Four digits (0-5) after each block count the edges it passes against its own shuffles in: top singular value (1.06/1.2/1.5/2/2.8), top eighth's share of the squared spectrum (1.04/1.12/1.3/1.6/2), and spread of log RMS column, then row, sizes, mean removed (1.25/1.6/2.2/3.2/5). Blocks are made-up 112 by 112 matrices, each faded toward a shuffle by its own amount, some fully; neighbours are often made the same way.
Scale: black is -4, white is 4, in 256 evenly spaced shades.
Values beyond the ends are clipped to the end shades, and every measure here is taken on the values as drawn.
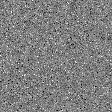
0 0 0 0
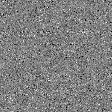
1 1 0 2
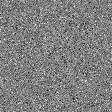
0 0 0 0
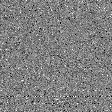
2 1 0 2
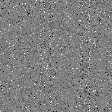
2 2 2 0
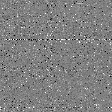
3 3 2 2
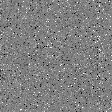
1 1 1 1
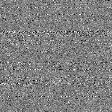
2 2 0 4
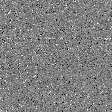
1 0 0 1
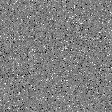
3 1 0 0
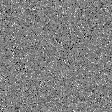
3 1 0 0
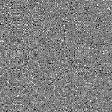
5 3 2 2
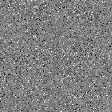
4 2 1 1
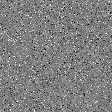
2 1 0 0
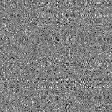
4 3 2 2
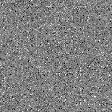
3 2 1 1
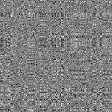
5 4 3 3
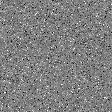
1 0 0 0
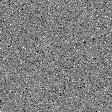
0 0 0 0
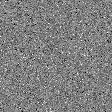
0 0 0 0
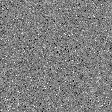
0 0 0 0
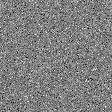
0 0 0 0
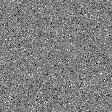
0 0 0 0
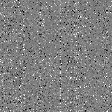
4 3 2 1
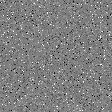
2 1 0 0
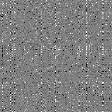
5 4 3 2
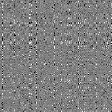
5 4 3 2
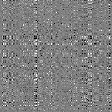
5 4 3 3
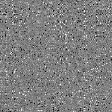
4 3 2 1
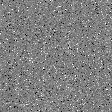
2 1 0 0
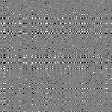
5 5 3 4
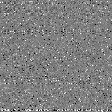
4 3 0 2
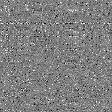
4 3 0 2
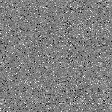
3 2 0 1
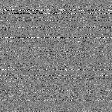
2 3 0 4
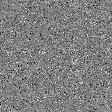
0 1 0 2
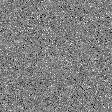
1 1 0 1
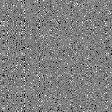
4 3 2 2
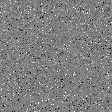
3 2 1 0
